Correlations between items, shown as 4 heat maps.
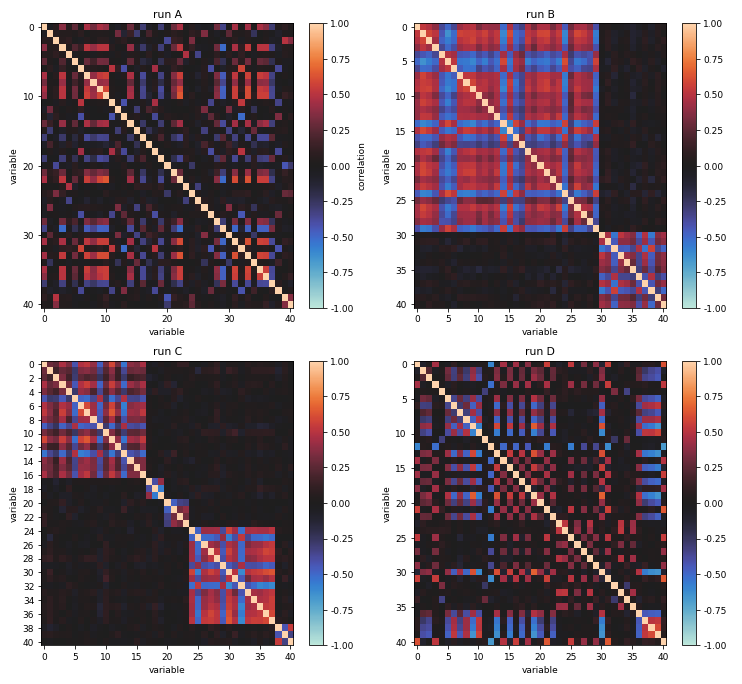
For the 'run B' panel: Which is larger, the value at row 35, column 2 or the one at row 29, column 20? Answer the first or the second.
the first
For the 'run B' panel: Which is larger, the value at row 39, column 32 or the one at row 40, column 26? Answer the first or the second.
the second
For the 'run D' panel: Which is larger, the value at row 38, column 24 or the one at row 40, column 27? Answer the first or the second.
the second
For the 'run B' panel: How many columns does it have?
41
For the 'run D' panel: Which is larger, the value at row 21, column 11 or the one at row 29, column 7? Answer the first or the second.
the first
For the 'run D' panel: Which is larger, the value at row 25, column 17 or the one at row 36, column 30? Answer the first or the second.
the second
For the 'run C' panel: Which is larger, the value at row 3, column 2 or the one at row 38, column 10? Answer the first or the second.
the first
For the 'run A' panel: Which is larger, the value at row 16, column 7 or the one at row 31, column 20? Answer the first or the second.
the second
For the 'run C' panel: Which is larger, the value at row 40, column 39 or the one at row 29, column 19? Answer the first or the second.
the second
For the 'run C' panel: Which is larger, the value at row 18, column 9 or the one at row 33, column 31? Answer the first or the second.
the second
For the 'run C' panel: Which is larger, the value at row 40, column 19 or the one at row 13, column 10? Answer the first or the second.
the first
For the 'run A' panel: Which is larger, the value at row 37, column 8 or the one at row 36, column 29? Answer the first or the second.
the first
